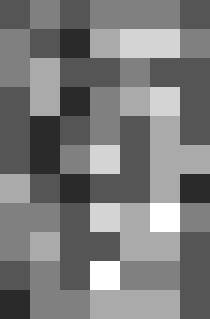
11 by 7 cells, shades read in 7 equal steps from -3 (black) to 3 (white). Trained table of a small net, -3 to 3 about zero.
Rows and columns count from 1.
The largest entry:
3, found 2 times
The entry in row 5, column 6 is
1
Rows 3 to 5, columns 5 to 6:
0 -1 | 1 2 | -1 1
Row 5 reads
-1 -2 -1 0 -1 1 -1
